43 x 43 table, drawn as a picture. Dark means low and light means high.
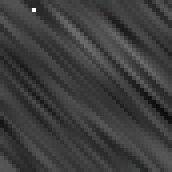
Grain: diagonal, down to the right. Lone odd cells: 1, higher than its neighbours. Histogram: skewed, a long tail of high values. Odd rows or columns: none. Mirror symmetry: none.
